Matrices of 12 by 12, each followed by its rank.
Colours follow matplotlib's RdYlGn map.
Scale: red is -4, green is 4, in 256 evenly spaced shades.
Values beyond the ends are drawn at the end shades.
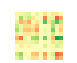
two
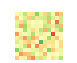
full rank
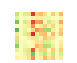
two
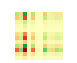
one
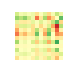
two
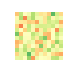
full rank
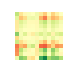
two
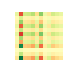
one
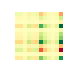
one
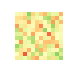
full rank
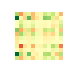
two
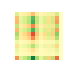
one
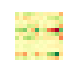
two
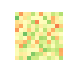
full rank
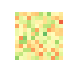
full rank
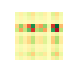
one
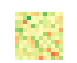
full rank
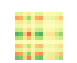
one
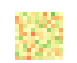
full rank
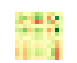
two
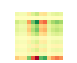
one
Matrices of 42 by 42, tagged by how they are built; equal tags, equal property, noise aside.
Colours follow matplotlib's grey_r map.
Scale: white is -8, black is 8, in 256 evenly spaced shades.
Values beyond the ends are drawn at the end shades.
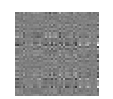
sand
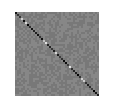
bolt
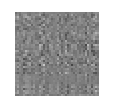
sand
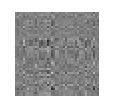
sand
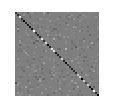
bolt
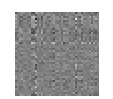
sand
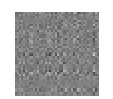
sand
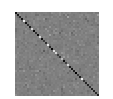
bolt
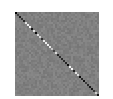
bolt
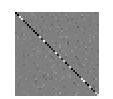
bolt
